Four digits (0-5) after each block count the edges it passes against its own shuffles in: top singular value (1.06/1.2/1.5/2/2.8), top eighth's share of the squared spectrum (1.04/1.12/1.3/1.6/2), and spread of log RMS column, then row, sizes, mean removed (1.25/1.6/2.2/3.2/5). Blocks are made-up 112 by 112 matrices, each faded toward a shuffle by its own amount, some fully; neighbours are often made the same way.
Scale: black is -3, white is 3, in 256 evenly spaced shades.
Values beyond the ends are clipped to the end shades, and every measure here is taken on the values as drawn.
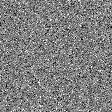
0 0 0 0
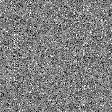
1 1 2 0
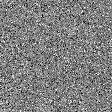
0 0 0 0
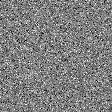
0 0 0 0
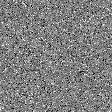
0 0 0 0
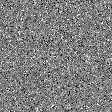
0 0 0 0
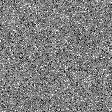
0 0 0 1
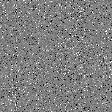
3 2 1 0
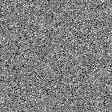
0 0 0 0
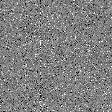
2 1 2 0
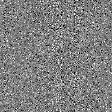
1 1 3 0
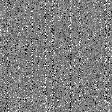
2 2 3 0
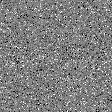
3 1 0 0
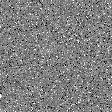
2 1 1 0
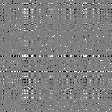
5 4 3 3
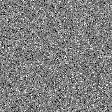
0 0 1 0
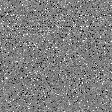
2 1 0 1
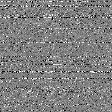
2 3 0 4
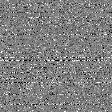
2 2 0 3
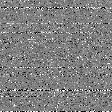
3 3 0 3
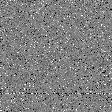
2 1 0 1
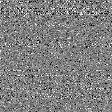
1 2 0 3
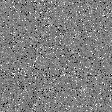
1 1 1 1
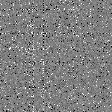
2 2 2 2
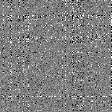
2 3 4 3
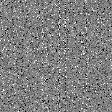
3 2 2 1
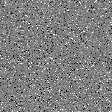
3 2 0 1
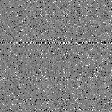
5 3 2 2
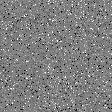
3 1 0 0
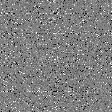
4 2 1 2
